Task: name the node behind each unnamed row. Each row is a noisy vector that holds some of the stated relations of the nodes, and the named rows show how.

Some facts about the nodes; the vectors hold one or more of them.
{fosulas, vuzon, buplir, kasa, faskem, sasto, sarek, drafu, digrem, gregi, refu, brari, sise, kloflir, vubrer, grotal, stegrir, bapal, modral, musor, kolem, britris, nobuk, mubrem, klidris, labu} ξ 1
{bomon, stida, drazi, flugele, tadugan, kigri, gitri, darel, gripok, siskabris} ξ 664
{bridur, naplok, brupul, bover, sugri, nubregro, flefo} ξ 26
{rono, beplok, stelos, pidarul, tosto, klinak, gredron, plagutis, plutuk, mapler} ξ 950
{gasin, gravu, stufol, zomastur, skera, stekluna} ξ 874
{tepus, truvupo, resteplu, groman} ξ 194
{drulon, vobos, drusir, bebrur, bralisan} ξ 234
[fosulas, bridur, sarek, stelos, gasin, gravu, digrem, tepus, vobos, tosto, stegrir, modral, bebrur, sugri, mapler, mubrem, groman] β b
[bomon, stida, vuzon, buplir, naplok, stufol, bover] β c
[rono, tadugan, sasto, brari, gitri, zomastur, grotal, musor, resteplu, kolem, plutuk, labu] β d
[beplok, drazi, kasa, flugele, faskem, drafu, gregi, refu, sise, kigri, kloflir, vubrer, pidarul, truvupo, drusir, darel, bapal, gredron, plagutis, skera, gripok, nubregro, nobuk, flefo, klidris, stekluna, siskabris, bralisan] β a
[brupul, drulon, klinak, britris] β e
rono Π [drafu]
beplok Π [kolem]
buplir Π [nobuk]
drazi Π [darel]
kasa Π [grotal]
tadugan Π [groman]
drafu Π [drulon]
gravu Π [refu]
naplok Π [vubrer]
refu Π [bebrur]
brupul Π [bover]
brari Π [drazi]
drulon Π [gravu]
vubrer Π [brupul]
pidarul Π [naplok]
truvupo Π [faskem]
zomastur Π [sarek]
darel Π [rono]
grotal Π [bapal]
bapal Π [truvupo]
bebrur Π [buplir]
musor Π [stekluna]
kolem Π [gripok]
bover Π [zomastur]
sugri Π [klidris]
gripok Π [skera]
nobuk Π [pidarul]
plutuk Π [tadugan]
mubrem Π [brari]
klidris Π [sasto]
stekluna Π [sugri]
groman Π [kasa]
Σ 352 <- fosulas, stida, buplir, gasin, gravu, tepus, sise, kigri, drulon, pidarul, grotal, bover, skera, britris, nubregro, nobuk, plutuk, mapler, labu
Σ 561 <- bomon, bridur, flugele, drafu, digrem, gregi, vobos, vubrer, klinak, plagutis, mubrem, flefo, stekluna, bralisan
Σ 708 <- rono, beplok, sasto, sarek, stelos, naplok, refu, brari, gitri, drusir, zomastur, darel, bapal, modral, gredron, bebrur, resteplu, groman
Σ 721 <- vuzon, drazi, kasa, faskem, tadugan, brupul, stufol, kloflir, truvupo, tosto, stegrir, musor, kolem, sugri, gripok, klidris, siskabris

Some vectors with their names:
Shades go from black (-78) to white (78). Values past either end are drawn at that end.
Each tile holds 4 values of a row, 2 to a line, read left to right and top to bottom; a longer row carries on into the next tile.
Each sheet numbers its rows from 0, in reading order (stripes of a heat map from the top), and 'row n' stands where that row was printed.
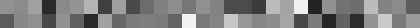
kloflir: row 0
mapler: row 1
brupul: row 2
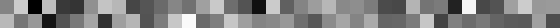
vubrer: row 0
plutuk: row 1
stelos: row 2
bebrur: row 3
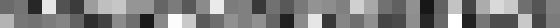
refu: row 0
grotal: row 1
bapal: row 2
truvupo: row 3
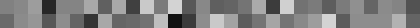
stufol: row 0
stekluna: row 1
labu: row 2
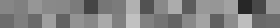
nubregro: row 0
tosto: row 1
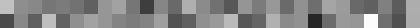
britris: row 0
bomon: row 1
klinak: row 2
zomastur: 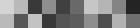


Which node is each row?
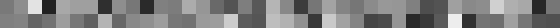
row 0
gripok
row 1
plagutis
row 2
brari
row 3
groman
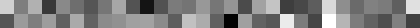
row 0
skera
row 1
drazi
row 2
rono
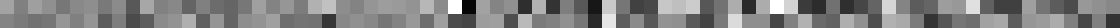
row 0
modral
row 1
sise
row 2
drusir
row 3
klidris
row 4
drulon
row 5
tadugan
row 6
darel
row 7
mubrem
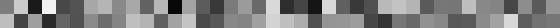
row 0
naplok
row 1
pidarul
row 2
drafu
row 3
bridur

